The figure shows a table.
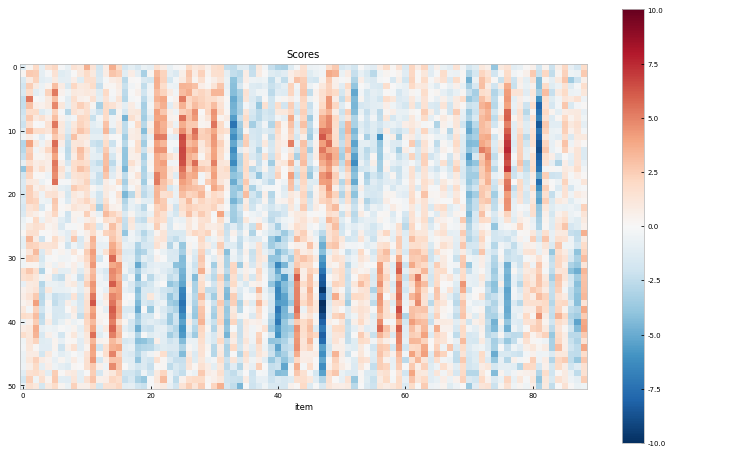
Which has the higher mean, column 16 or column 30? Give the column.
30
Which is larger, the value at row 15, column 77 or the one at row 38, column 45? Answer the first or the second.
the second
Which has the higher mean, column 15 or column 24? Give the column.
15
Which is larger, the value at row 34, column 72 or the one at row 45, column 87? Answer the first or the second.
the first
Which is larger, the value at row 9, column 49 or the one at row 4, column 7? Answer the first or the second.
the first
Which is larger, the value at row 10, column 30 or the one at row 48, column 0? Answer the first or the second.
the first
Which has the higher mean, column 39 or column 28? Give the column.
28
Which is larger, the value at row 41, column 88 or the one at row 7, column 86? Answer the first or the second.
the first
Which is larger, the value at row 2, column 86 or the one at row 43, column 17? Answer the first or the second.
the second
